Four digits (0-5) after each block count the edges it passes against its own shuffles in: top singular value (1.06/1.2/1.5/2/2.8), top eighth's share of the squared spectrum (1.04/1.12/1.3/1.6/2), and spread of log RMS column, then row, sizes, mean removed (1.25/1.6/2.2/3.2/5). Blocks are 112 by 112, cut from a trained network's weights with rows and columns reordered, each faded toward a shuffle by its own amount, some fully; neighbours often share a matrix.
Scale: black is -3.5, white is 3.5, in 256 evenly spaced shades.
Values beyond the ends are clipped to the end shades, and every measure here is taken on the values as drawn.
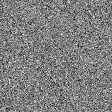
0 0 0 0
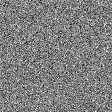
1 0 0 0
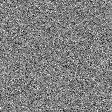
0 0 0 0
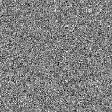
3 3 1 2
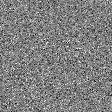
0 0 0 0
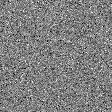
0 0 0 0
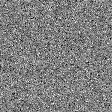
0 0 0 0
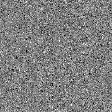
2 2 2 0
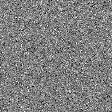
1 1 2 0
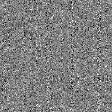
2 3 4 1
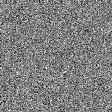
2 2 0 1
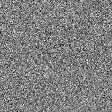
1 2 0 0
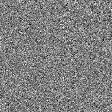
2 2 1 0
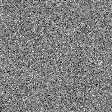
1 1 0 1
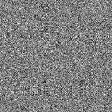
3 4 1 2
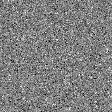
1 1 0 0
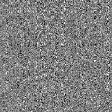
3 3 3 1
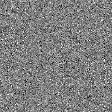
2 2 2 1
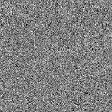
3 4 2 2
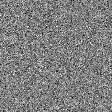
2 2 0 1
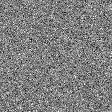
1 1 0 0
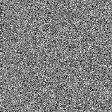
3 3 2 0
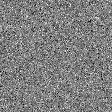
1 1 0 0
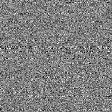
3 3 1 3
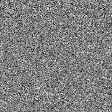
2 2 0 2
